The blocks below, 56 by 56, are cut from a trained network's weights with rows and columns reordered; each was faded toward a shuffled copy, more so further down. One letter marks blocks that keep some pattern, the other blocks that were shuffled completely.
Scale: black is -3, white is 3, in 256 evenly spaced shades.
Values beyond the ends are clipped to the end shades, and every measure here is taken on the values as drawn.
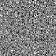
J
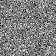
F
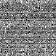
J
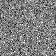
F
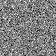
F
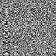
J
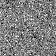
F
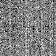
J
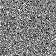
F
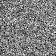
F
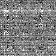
J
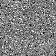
F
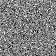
F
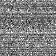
J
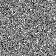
F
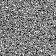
F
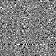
J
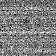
J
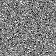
F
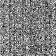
J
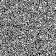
F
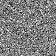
F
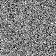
F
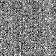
J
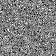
F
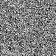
F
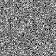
J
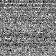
J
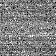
J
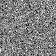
F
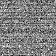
J
